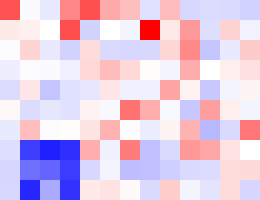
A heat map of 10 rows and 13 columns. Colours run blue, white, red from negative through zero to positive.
Roughest part: top middle. Odd patch: lower, in the bottom left. Mirror symmetry: none. Odd rows or columns: none. Ninth with the lowest average: bottom left.
